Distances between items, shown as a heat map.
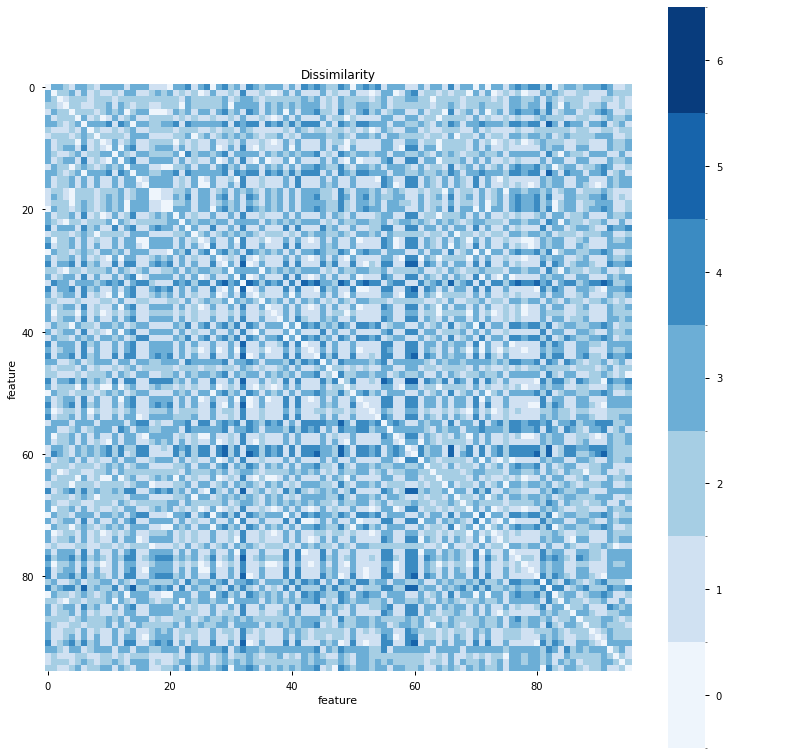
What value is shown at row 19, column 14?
3
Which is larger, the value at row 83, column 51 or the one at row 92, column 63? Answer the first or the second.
the first
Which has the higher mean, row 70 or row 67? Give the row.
70
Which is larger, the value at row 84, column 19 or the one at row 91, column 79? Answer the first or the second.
the first
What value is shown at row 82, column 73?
2
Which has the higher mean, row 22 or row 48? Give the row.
48
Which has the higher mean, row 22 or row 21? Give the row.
22
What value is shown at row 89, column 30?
2
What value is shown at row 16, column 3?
2
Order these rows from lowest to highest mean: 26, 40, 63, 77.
40, 26, 63, 77
